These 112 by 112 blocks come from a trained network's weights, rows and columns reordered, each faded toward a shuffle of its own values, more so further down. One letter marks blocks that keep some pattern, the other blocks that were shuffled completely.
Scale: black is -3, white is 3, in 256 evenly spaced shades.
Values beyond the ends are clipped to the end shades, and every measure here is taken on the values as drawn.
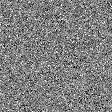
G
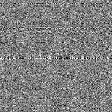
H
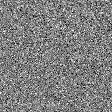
G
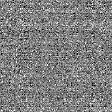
H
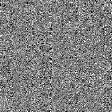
H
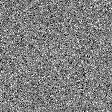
G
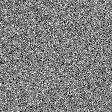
G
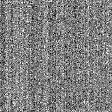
H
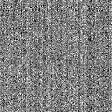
H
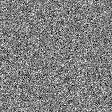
G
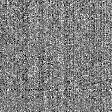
H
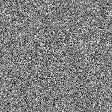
H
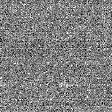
H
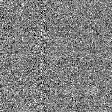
H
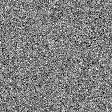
G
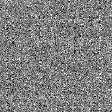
H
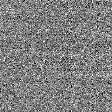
H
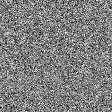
H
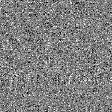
H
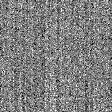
H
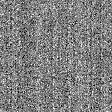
H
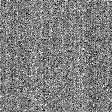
H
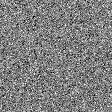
G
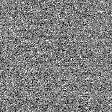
H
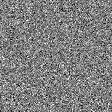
H
